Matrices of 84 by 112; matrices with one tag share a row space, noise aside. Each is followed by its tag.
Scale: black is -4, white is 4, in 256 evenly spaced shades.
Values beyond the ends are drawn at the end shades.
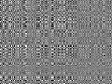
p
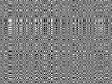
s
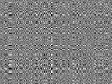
s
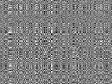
s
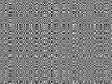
s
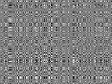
s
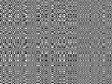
p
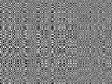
p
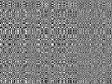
p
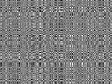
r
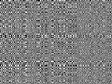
p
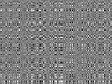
r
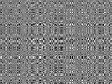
r
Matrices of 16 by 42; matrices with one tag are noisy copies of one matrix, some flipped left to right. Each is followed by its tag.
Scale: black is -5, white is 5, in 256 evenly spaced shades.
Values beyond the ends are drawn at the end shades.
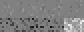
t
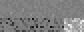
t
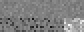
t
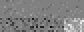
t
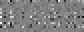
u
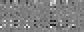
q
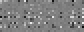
u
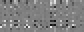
q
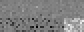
t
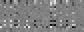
q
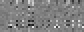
q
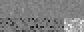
t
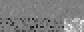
t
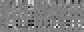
q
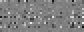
u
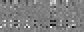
q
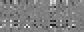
q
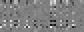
q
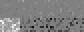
t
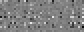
u
